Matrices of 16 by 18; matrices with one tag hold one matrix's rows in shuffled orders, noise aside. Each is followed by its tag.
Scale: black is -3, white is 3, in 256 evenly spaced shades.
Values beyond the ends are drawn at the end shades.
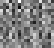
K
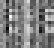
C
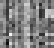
C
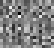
K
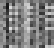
C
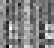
C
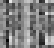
C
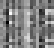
C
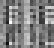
C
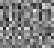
K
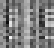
C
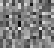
K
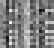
C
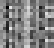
C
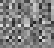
K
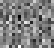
K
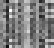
C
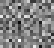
K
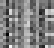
C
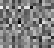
K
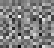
K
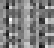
C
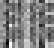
C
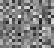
K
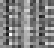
C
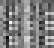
C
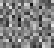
K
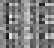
C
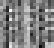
C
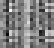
C
